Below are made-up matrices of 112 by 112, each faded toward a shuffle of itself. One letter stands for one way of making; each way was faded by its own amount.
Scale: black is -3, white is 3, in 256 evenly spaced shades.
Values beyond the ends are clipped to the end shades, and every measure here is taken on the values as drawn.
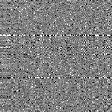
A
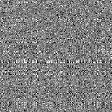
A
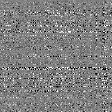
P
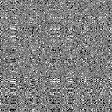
A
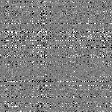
P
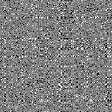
A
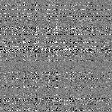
P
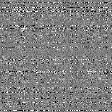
P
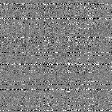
P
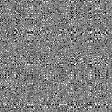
A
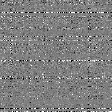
P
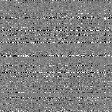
P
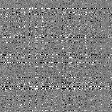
P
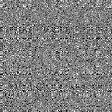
A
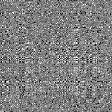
A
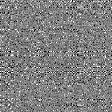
A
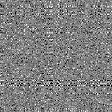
A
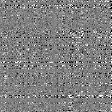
P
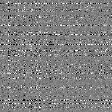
P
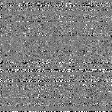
P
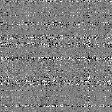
P
